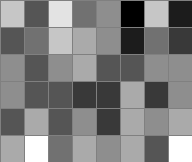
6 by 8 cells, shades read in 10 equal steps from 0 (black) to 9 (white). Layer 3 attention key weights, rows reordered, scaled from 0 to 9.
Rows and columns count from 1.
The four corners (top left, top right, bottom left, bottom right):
7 1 6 9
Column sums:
29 28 30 29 22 22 26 28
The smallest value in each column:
3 3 3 2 2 0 2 1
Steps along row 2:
up up down down down up down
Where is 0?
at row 1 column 6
